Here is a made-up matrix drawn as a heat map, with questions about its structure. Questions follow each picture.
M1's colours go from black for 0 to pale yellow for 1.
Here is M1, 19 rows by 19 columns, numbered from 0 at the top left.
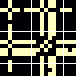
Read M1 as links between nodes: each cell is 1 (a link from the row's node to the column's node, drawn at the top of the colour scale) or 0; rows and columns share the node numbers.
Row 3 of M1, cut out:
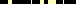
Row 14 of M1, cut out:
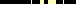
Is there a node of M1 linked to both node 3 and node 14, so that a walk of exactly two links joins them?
yes
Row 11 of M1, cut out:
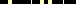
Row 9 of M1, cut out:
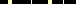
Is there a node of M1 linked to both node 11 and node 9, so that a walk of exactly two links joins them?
yes
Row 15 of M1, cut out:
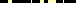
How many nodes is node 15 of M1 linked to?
4
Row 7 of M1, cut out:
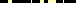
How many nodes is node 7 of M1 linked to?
4
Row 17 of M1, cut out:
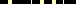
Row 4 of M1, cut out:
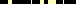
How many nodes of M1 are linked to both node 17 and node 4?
3
